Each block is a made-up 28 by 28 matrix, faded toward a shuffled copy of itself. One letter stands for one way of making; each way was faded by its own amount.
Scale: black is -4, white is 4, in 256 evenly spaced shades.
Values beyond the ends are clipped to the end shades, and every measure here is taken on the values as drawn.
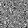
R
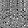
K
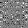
K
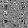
K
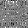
K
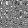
K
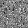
R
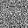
R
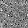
R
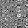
K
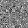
R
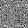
K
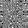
K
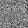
R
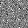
R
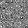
R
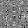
K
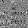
K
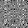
K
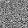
R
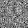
R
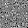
R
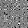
K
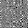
K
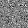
R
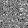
R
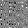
K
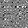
K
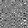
K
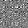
K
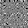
K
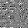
K
